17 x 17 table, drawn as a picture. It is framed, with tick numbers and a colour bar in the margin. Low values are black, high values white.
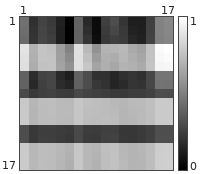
Stripes: horizontal, repeating 3 times. Average level on the scale: 50%. Seam: horizontal, 50% of the way down, the bottom part calmer.
